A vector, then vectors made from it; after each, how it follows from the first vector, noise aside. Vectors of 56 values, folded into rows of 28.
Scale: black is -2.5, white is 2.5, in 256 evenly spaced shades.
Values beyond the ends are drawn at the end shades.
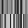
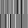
partly zeroed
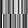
wrapped around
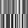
negated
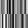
wrapped around
